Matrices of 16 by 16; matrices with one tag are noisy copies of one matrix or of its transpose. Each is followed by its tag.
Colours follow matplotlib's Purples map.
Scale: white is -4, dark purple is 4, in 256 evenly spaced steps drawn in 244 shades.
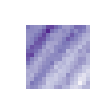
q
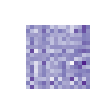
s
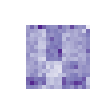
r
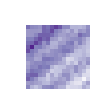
q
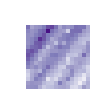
q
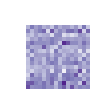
s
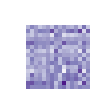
s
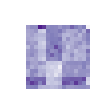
r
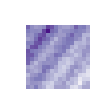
q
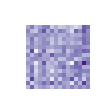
s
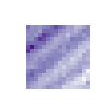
q
